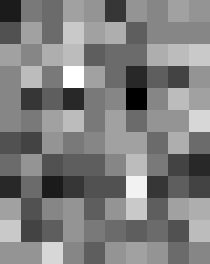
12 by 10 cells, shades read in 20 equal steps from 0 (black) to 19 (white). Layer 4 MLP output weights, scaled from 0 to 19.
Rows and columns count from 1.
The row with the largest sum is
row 3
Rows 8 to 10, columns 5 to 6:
7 10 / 6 6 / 7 11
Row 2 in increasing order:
6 7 8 10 10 10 12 12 13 15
